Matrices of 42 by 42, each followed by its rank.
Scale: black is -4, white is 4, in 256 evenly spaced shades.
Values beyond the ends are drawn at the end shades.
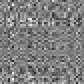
five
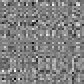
five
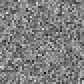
full rank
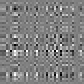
two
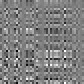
two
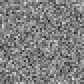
full rank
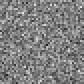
full rank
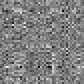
five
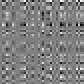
two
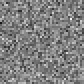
full rank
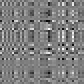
two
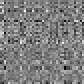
five
